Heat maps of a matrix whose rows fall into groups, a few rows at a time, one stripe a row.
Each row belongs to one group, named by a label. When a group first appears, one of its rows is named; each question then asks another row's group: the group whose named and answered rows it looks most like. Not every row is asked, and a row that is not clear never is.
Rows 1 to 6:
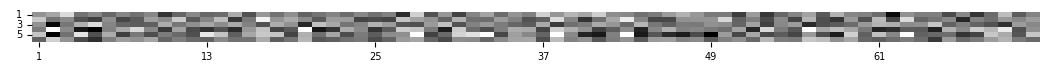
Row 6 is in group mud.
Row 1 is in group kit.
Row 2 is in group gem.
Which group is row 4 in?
mud
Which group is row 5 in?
gem
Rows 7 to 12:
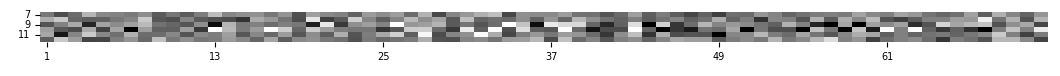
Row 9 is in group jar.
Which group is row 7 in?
gem
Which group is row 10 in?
gem
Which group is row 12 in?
mud
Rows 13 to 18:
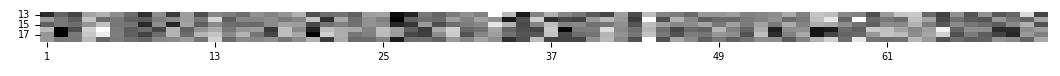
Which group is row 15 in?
kit
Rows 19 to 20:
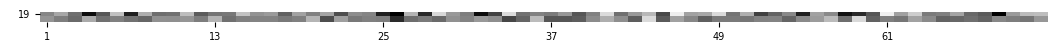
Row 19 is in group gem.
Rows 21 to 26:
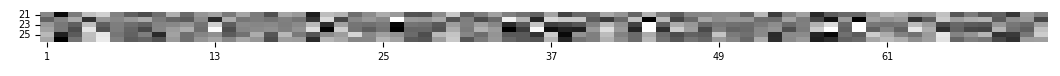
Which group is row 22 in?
jar
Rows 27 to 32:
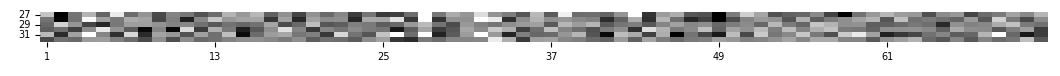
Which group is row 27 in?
gem
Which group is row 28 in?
gem
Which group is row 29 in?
mud
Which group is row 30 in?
kit
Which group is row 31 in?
gem
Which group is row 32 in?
kit
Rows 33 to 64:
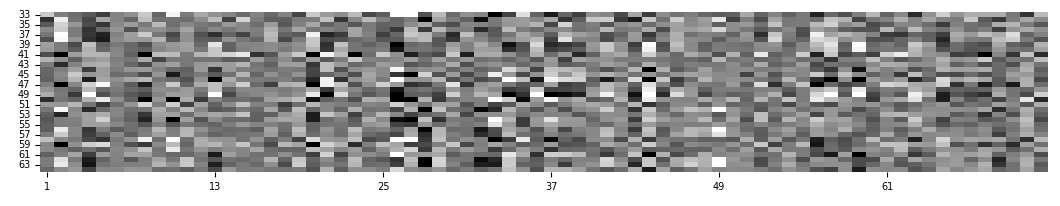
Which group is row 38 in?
mud
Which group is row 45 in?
kit
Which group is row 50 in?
kit
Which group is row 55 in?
kit
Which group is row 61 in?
jar
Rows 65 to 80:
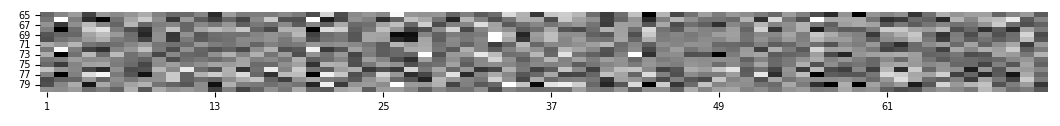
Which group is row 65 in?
jar
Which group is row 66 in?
mud
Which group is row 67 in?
gem
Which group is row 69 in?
kit
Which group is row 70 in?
kit
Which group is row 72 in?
mud
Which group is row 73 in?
gem
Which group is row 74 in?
kit
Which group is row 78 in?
kit
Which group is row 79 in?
jar
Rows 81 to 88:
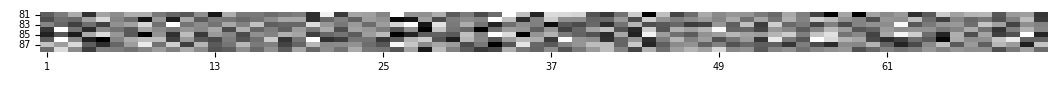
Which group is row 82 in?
kit
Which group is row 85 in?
kit
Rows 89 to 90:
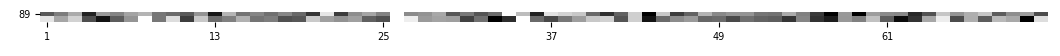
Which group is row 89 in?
jar
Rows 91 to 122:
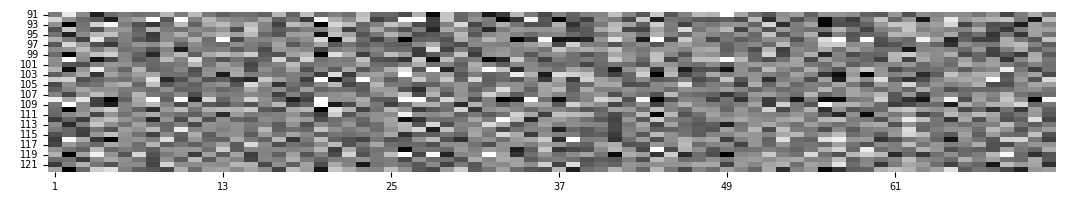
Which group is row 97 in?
mud
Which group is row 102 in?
gem
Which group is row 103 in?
jar
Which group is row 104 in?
mud
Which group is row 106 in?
kit
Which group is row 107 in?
gem
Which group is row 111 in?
jar
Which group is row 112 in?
kit
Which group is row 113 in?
gem
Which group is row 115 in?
kit
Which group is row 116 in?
mud
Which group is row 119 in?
gem
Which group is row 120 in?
kit
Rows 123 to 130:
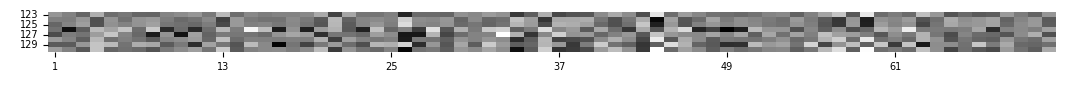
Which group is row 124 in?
jar
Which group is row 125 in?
jar
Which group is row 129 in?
gem
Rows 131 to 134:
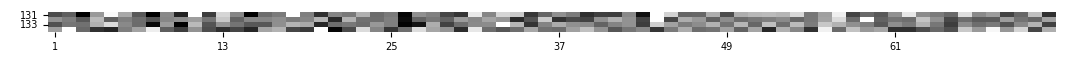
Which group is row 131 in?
kit
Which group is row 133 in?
kit
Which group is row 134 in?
mud
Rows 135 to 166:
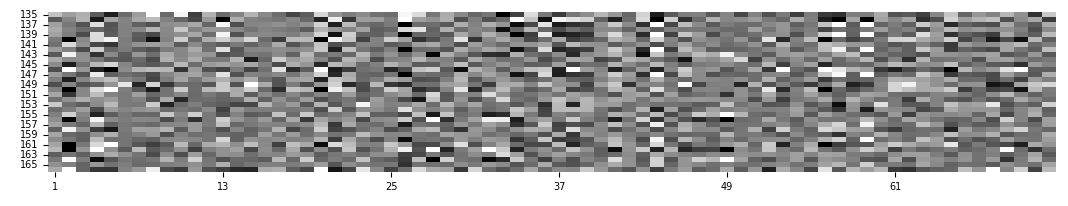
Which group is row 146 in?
mud
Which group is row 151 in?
gem
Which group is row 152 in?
kit
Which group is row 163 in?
kit
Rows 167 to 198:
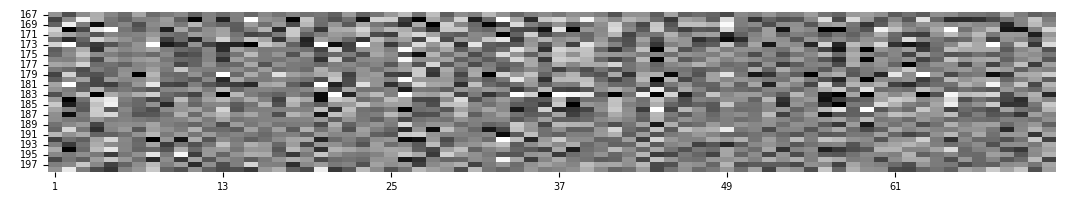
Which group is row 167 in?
gem
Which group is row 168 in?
kit
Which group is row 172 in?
gem
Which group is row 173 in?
mud
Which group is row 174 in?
jar
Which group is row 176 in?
jar
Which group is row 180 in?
jar
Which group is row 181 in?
mud
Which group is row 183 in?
jar
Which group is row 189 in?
jar
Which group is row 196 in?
kit
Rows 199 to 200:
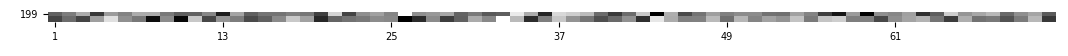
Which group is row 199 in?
jar
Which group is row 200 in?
kit
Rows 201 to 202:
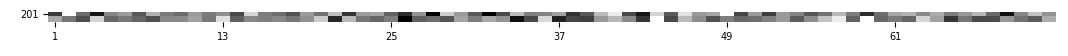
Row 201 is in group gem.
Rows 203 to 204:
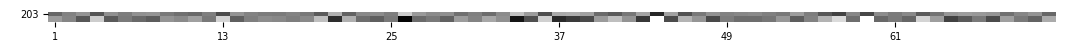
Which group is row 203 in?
jar
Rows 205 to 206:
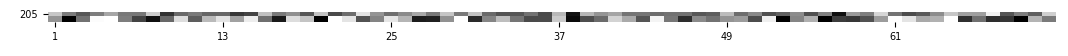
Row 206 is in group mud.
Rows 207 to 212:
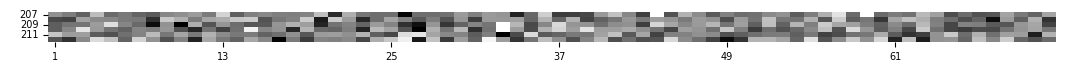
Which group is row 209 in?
kit
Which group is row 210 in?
kit
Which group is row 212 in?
gem
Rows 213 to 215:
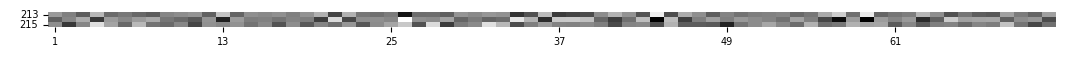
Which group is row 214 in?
jar
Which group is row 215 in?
gem
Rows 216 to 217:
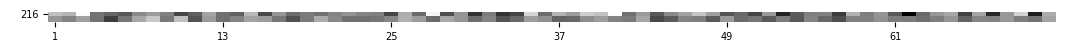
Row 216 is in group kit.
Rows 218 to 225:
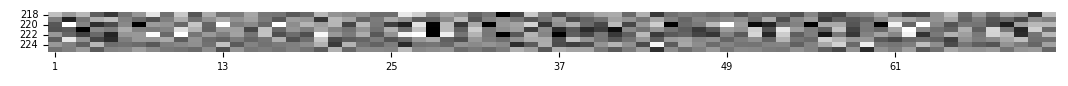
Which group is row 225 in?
jar
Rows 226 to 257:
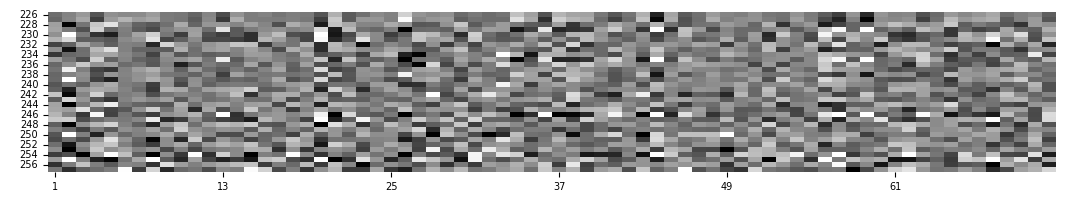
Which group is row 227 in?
jar
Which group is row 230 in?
mud
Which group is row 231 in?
mud
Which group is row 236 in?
kit
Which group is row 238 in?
jar
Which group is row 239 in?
mud
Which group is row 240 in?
kit
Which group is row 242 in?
gem
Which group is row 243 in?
mud
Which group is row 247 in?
mud
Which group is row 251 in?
kit
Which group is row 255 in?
mud
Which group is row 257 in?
gem
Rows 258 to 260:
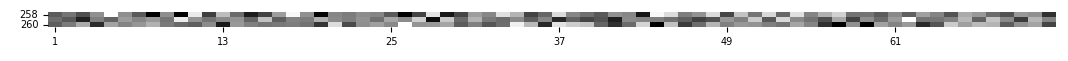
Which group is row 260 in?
jar
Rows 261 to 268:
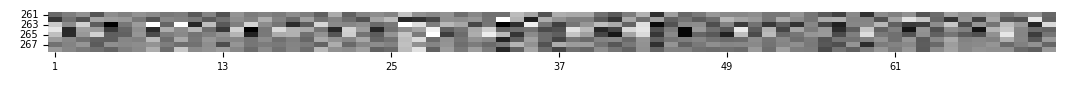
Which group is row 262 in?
kit
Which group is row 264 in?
gem
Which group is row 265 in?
gem
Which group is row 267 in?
jar
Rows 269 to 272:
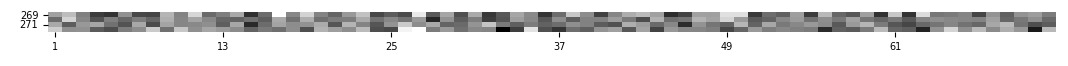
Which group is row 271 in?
gem
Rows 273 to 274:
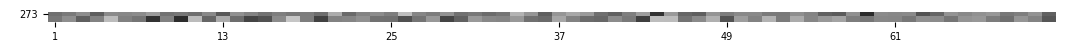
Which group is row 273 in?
jar
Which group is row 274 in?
kit
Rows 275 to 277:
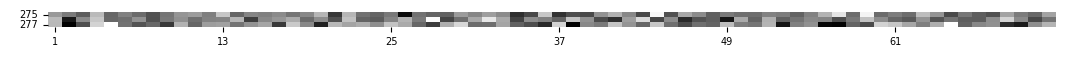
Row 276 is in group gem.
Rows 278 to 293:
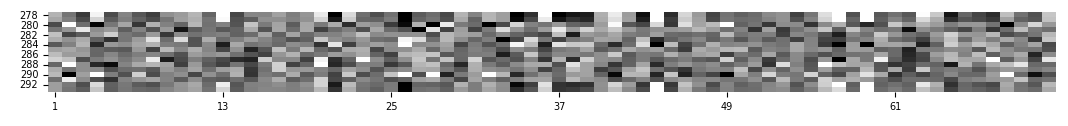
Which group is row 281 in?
kit
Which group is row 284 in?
jar
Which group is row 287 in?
mud
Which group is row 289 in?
gem
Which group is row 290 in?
gem
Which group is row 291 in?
mud
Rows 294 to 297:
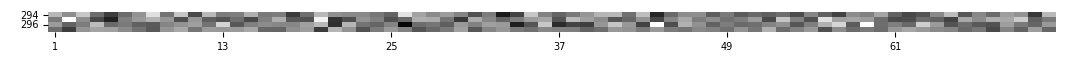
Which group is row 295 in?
mud
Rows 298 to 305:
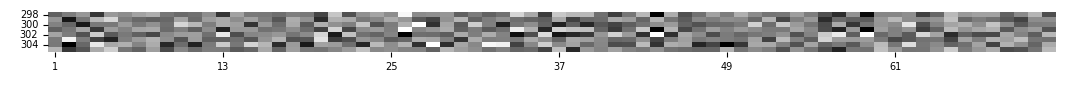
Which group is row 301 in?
jar
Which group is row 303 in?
mud
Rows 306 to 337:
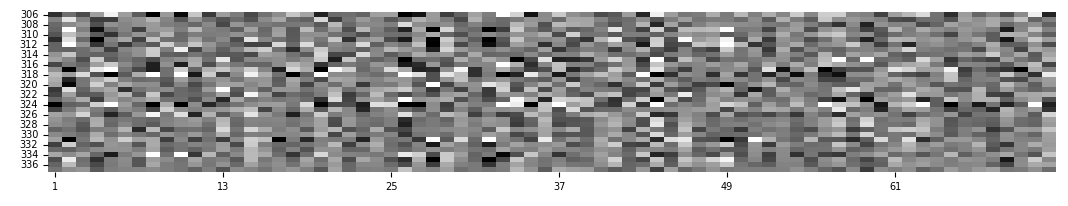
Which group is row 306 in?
kit
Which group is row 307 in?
mud
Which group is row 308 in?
jar
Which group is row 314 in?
mud
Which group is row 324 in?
kit
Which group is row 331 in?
gem
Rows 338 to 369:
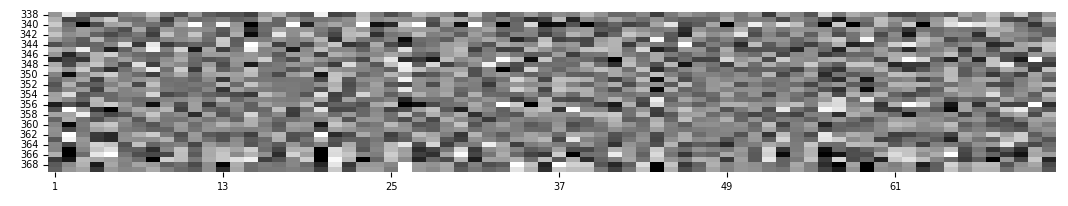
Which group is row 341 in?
gem
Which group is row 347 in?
kit
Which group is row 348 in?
gem
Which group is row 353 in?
jar
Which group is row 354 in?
mud
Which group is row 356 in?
kit
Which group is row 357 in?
mud
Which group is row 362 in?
mud
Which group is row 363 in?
mud
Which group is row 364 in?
gem
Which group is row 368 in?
jar
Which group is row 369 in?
jar
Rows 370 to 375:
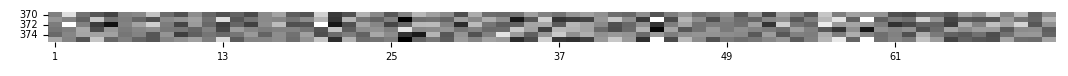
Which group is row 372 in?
mud
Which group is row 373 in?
jar
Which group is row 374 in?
kit
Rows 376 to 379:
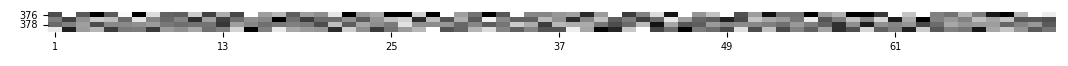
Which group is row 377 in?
gem
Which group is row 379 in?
gem
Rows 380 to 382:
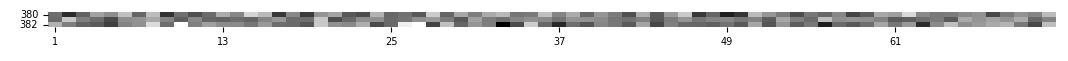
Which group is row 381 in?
mud
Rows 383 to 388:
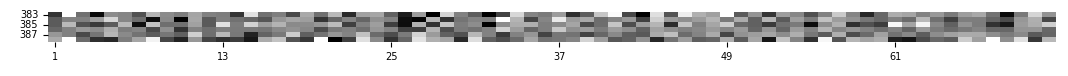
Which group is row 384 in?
kit
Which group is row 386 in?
kit
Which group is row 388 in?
mud
